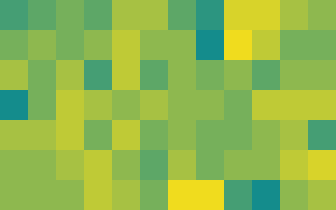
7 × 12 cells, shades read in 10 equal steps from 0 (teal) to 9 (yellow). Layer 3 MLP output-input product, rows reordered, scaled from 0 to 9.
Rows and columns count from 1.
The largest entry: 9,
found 3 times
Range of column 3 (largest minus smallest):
3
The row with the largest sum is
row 6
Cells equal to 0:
3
